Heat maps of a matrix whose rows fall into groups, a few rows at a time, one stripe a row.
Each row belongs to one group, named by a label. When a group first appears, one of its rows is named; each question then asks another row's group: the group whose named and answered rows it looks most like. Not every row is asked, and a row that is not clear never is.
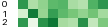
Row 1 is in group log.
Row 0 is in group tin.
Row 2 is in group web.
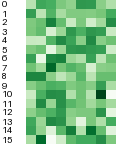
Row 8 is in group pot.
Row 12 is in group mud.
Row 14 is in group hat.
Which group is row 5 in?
hat
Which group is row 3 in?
hat
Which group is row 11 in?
log
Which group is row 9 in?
mud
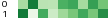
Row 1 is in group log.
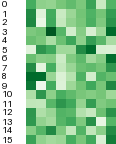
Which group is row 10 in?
log
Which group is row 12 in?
tin
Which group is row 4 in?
hat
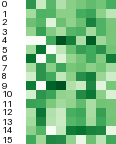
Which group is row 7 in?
log
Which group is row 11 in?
pot
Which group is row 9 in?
web
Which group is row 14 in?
hat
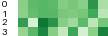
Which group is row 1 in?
mud
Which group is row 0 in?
mud
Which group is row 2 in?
web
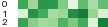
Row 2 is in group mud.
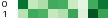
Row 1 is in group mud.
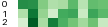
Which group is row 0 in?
pot
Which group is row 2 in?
log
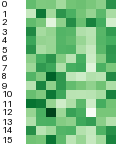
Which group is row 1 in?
log
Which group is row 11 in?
pot
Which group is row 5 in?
tin
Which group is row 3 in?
tin
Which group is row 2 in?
hat
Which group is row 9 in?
log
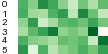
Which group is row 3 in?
mud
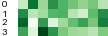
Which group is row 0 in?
log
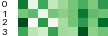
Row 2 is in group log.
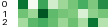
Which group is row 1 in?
web
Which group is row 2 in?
mud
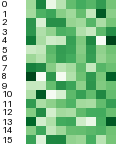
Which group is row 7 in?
pot
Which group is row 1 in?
mud
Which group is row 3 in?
tin
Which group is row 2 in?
web
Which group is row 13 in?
tin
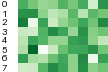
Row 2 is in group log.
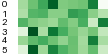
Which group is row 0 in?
mud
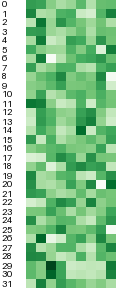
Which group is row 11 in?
pot
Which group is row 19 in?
tin
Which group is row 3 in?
pot
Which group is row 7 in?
tin
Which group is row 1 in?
tin
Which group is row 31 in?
log
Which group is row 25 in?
mud
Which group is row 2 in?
log
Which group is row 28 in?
pot
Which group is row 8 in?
mud
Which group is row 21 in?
pot
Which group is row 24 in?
tin
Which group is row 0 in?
pot
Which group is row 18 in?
hat
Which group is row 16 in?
mud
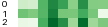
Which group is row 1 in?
mud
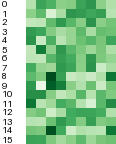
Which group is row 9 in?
web
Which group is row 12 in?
hat
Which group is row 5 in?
log
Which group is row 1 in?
hat
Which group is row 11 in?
tin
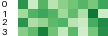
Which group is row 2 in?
tin
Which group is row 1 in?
mud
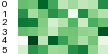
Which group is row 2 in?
pot
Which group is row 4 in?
log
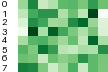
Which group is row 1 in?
mud
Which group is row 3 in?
log
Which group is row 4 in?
mud
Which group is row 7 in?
pot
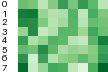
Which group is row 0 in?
hat
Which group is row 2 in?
pot
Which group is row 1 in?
pot
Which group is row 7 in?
tin
